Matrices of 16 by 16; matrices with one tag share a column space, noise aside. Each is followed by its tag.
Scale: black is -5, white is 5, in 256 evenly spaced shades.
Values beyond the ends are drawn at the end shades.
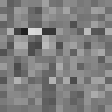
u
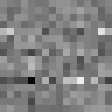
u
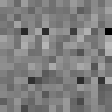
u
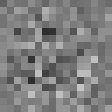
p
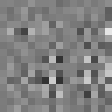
p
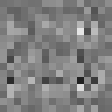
p
